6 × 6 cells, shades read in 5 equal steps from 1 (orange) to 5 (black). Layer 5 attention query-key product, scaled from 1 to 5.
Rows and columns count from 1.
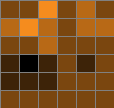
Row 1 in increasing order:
1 2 3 3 3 3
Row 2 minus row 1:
-1 -2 1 0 0 -1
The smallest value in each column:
2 1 1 3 2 2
